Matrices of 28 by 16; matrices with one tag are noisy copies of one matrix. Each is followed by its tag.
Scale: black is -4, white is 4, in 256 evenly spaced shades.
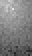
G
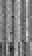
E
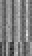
E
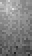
G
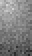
G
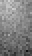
G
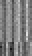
E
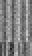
E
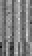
E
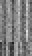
E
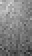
G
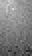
G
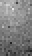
G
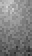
G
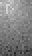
G
